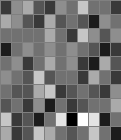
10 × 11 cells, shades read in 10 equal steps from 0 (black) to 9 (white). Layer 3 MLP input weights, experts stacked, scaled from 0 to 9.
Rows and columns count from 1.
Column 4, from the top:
3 2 4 4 4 7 6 5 1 7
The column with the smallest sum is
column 7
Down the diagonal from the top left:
2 5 4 4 6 4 3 3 8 4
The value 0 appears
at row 9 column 7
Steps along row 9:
down up down up up down up down down up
